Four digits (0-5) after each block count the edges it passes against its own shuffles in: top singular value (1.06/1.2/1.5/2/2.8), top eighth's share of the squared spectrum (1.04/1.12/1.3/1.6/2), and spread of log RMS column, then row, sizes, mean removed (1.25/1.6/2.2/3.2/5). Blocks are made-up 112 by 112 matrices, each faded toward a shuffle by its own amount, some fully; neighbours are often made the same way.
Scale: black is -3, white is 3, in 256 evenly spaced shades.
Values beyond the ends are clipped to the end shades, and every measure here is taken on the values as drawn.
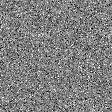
0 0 0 0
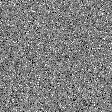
0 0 0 0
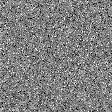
0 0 0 0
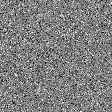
0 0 0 0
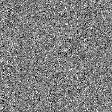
0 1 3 0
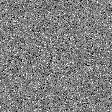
0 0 1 0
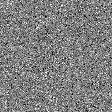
0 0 1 0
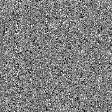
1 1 3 0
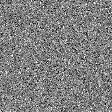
0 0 1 0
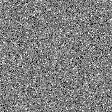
0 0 1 0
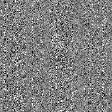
1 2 4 0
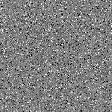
3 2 1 1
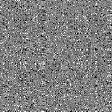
4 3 2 2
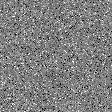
1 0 0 0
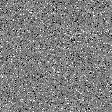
2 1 0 0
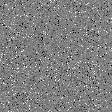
2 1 1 0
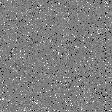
4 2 1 0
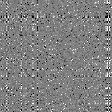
5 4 3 2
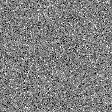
0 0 1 0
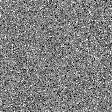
0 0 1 0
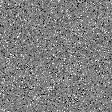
1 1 0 0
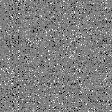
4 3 2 1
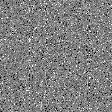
1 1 2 0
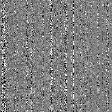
2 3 4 0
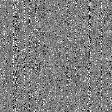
2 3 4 0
